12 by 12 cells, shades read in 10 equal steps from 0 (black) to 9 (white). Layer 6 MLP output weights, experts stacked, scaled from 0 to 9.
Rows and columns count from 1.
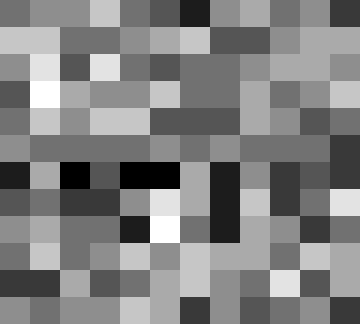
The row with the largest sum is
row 10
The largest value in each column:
7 9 6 8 7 9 7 6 7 8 7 8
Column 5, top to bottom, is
4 5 4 5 7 4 0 5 1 7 4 7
